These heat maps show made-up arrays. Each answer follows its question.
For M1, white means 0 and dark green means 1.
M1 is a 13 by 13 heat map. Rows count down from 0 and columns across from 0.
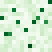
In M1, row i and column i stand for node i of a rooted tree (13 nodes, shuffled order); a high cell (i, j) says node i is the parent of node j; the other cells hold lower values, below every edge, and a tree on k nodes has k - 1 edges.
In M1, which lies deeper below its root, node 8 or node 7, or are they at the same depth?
node 7
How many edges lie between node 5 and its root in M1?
0
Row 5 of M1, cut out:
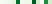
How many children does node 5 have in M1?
3
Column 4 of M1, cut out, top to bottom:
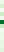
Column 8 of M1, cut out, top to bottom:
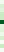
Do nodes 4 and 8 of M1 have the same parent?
yes
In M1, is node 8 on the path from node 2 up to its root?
yes
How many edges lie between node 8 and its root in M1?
1
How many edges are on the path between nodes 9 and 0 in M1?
2
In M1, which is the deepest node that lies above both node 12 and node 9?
4
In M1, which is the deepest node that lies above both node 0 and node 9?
4
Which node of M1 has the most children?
5
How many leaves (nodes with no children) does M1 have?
6
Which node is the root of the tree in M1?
5
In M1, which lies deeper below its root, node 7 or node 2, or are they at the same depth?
the same depth
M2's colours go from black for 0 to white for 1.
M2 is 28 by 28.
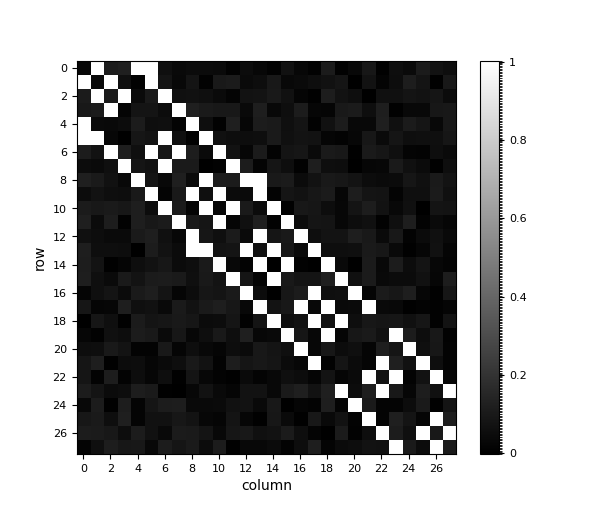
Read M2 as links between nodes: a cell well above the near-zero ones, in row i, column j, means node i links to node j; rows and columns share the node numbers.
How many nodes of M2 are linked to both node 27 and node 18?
0
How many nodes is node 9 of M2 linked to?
4
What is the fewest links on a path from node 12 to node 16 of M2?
1
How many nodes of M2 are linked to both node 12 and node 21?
0
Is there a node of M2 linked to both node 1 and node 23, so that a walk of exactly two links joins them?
no
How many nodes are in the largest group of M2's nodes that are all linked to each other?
3
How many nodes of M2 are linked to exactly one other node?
1
